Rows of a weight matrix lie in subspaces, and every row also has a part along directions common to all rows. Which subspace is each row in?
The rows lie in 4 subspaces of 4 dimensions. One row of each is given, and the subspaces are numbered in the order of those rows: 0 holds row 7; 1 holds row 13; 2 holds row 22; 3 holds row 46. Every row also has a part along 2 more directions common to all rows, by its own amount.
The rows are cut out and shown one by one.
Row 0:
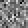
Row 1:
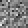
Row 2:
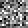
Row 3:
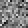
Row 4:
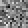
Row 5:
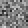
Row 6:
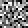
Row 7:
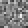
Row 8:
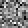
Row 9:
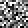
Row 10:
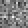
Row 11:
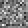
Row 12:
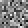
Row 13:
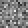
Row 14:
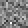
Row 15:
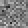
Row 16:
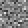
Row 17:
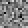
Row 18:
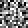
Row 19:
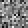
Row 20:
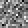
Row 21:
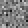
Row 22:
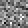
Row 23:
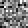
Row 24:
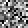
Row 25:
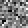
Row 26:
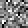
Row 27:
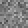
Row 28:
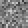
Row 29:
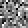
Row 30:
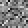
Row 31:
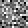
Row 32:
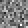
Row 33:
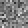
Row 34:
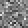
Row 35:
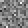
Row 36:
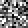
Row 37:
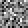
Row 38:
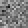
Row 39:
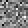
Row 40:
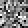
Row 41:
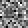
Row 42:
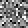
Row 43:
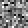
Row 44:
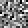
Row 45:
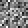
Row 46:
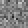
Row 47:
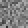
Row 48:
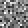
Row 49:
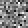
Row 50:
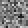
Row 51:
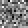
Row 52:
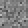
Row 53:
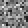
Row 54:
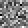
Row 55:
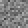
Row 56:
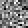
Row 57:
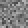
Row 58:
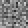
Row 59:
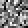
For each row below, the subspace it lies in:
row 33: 3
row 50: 0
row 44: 0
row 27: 1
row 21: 2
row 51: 3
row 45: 1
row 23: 2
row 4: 2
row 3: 3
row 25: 3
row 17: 0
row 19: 3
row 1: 1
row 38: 2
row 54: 0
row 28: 2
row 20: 2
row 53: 2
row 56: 0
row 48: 1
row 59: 0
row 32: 0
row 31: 3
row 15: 2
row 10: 3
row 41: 2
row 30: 1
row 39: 1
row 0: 3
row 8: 1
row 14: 2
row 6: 0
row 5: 2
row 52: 0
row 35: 3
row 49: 0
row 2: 2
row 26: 3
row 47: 1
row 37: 1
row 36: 3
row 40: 0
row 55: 1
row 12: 0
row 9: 1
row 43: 3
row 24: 1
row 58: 3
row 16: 0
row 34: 2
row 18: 1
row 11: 2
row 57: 1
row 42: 0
